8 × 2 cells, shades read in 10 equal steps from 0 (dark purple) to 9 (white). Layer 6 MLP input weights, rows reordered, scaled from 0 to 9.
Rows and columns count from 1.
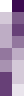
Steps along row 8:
up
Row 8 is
2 8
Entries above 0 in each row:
1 2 2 2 2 2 2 2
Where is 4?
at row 4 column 2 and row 5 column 1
